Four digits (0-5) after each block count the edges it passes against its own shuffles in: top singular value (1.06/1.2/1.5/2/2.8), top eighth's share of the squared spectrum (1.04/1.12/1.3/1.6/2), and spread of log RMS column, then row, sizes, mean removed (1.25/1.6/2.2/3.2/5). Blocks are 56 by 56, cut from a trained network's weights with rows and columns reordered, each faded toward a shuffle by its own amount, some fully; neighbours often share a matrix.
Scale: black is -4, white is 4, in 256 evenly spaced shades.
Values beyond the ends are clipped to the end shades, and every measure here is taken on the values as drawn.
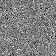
1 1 0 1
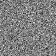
2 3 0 1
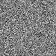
0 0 0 0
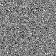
1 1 0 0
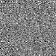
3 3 2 2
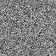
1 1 0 0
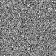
2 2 0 0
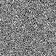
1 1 0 0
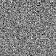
2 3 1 1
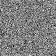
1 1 0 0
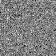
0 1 0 1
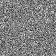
1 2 0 0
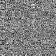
3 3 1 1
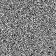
0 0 0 0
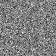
0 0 0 0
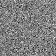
0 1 0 0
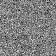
0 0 0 0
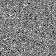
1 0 0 0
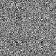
3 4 2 2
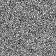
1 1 0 0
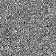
2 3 2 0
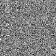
3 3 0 2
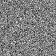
0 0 0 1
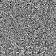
2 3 1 2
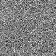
2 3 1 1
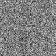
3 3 0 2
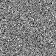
1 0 0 0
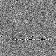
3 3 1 2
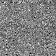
1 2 0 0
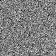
0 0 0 0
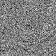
2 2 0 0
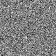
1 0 0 0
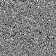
2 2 0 1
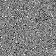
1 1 0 1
